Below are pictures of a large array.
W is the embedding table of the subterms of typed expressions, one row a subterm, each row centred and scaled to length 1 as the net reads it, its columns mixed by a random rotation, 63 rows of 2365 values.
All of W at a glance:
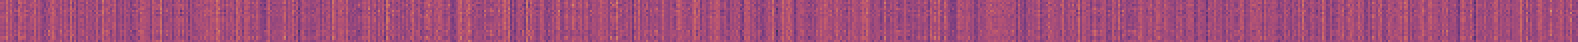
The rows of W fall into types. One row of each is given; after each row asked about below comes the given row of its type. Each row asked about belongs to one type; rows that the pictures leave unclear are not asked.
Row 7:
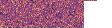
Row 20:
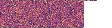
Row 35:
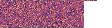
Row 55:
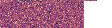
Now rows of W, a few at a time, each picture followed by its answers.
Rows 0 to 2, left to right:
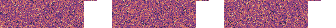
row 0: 7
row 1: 20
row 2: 55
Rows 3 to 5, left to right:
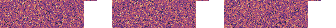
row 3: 55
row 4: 55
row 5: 35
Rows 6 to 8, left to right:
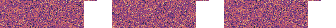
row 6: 20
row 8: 20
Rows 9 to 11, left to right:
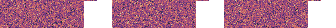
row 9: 35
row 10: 55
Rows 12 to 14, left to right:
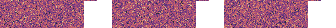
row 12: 20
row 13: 35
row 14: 35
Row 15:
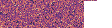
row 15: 7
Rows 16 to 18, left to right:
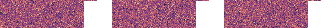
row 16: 7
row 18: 20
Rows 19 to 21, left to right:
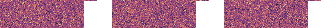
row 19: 55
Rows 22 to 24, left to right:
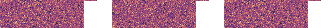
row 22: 55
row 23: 7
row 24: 55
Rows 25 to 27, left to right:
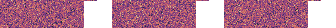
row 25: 35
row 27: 20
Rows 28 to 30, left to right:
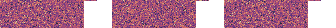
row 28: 55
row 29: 20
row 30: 55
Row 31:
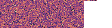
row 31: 20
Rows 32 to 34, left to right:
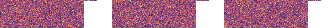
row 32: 20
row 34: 7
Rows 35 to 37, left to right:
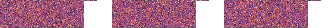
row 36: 20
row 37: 35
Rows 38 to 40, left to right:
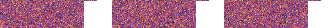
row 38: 7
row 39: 35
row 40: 20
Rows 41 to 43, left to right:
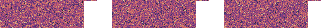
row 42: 20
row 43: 7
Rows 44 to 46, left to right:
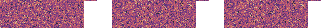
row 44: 55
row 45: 35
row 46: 35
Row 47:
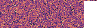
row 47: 20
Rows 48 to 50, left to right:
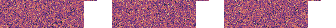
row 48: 35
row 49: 55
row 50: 20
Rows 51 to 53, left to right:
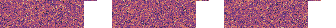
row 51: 35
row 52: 20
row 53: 7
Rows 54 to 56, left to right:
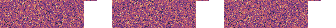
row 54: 55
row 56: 20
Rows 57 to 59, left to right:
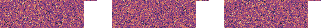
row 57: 55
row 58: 20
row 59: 55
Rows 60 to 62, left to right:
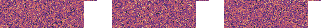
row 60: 35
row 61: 35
